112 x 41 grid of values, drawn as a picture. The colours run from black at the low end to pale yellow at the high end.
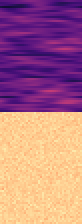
The table splits into 2 rows of 1 panel. Panel 1,1: low, streaked across. Panel 2,1: very high, fine-grained, faint in contrast.
